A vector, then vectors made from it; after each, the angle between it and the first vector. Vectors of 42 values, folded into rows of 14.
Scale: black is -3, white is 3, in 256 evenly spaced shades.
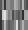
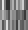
orthogonal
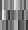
partly aligned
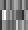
nearly parallel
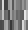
partly aligned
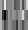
nearly opposite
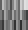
orthogonal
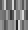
partly opposed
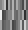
partly opposed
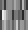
nearly parallel
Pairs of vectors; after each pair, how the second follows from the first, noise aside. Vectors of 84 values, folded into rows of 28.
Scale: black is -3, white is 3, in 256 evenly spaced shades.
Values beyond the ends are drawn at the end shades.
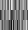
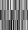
copied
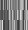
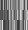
copied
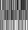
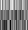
reversed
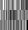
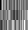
reversed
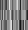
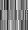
reversed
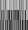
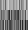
copied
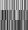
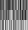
reversed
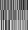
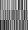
reversed
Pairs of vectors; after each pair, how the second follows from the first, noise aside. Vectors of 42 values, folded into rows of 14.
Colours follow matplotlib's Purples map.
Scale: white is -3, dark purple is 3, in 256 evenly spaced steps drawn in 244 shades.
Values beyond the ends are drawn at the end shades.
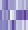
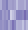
shrunk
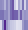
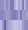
shrunk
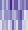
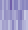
shrunk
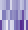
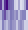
reversed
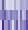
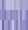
shrunk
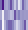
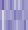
shrunk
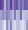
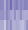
shrunk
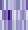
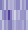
shrunk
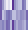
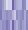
shrunk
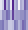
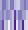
reversed
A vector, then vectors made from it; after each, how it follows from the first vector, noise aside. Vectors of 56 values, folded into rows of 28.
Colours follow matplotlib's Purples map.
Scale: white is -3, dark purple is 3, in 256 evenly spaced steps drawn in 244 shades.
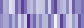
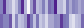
reversed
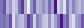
reversed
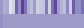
partly zeroed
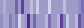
partly zeroed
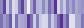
reversed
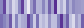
reversed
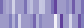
partly zeroed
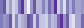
reversed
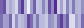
reversed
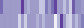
partly zeroed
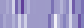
partly zeroed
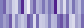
reversed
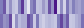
reversed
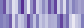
reversed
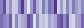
reversed
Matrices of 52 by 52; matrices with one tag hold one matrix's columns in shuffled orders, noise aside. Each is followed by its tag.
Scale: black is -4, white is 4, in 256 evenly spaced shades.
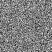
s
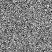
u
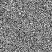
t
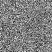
s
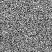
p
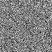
s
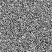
s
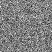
p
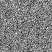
s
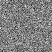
u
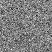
p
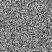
s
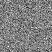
u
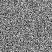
s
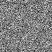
u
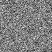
u
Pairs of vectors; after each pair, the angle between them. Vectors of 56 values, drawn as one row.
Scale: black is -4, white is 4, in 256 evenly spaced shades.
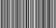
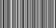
orthogonal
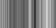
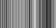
nearly opposite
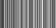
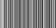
nearly opposite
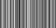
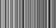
partly aligned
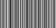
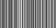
partly aligned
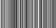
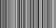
nearly opposite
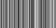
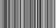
orthogonal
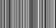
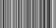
orthogonal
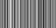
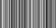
orthogonal
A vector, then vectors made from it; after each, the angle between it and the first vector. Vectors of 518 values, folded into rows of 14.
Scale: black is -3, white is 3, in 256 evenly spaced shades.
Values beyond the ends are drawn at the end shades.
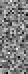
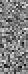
partly aligned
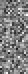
nearly opposite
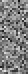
partly aligned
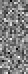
nearly opposite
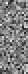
partly opposed
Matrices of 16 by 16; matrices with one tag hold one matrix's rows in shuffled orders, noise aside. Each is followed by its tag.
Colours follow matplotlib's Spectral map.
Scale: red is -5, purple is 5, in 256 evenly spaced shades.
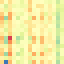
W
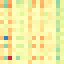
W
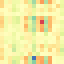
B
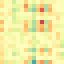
B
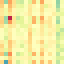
W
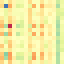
W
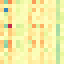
W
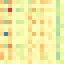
W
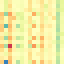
W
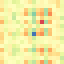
B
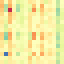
W
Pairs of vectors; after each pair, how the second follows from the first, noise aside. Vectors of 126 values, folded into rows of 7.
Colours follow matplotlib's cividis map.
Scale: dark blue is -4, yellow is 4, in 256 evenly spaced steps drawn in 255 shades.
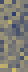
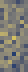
wrapped around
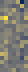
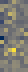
wrapped around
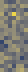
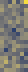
wrapped around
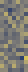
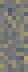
shrunk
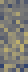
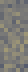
shrunk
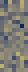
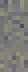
shrunk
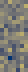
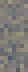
shrunk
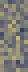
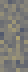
shrunk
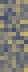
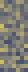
wrapped around
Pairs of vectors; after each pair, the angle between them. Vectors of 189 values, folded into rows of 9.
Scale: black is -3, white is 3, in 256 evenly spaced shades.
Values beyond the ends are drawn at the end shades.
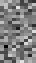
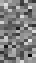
nearly parallel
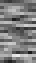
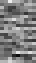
nearly opposite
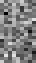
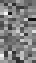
partly opposed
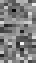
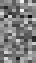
orthogonal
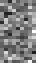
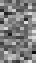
nearly parallel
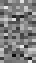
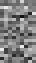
nearly parallel
